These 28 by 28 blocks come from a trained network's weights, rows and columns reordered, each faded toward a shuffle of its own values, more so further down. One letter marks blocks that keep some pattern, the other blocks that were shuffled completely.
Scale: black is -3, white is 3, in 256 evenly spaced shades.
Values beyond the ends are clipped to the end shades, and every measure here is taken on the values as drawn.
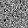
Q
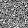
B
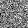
B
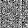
Q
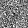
B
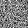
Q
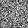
B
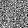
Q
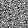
Q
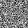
B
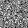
B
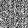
Q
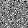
B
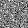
B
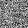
B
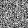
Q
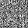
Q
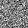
B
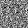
Q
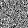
B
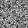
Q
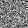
Q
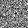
B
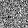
B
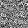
Q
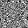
Q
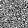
B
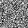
Q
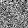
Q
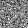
B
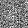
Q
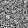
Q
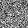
B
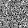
B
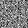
B
